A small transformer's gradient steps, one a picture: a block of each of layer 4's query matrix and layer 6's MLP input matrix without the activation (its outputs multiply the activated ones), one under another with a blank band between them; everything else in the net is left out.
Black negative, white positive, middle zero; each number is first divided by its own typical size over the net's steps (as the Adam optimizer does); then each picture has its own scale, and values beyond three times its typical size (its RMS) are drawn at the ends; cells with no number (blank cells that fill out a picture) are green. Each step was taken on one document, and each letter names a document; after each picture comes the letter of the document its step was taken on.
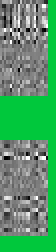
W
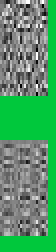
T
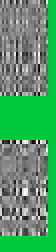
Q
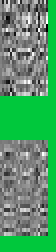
T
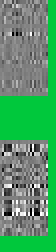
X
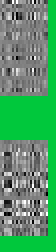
X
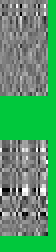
Q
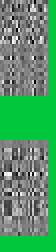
X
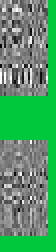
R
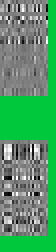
X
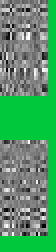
T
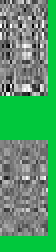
T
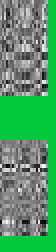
T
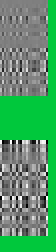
Q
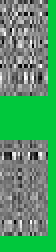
R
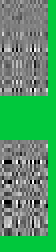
X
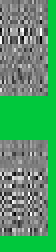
R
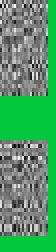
R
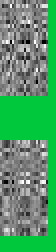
T
